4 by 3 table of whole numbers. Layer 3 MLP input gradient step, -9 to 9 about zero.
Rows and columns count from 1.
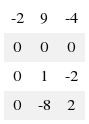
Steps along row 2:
same same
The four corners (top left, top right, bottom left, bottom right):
-2 -4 0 2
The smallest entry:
-8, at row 4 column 2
